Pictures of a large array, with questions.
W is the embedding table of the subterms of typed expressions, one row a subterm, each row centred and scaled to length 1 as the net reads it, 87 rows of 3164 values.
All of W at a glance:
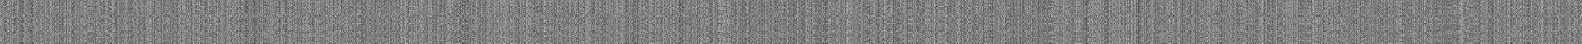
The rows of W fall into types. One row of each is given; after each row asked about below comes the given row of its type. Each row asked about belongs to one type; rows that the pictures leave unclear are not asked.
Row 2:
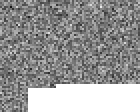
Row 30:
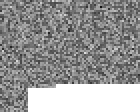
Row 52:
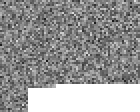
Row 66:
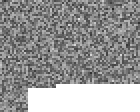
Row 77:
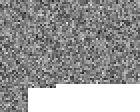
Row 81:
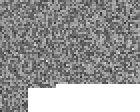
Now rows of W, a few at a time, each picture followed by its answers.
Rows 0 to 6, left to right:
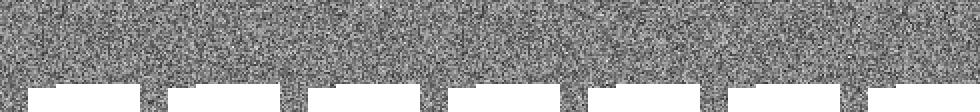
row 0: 52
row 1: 66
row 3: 52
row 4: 77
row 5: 30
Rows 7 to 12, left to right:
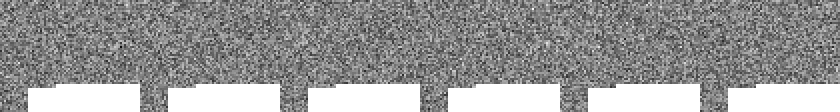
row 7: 81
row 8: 30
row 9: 30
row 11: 77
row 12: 66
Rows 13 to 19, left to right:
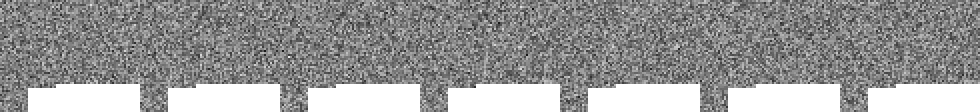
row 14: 77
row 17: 2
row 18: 30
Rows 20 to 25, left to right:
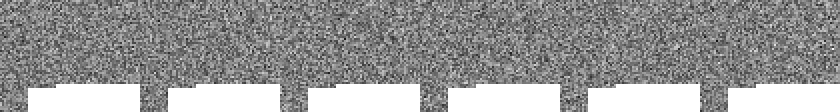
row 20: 66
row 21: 81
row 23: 81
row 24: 2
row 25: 81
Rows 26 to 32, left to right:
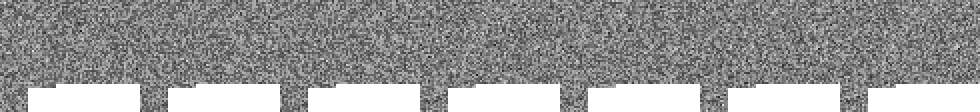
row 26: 77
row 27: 81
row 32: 2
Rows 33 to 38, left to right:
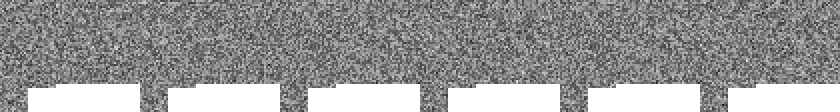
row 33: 66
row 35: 52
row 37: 52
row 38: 81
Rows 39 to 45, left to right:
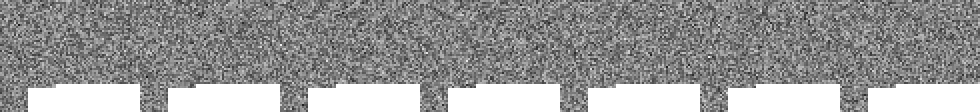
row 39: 30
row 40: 2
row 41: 81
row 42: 77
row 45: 77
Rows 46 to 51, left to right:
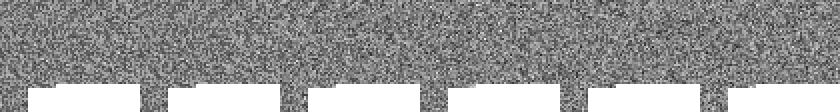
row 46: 81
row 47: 81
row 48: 81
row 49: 52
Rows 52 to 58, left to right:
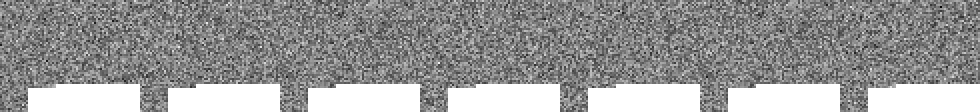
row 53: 77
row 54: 2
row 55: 30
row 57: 2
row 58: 30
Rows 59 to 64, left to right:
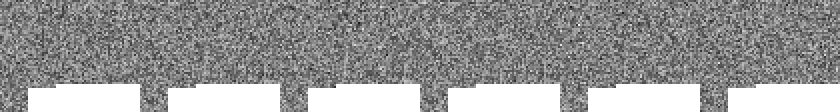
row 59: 52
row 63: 66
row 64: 30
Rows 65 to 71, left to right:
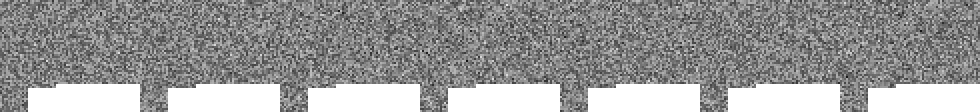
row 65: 81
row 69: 66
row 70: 52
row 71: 2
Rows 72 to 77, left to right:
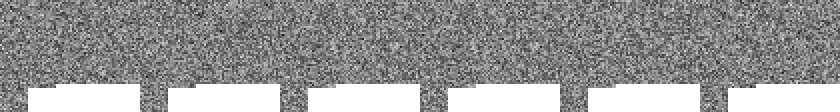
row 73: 2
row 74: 52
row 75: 52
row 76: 30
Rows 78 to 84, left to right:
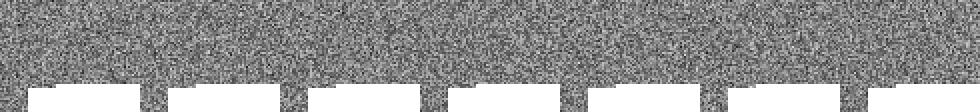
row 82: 30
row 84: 81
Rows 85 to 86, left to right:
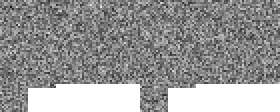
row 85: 2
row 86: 77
